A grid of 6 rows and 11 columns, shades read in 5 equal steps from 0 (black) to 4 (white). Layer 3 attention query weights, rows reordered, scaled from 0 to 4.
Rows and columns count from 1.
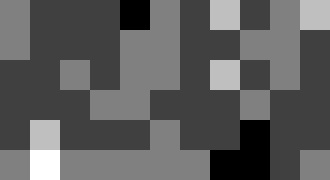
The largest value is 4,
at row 6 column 2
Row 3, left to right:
1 1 2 1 2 2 1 3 1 2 1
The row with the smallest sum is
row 5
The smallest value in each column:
1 1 1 1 0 1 1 0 0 1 1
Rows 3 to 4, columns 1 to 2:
1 1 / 1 1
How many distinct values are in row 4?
2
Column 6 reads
2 2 2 1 2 2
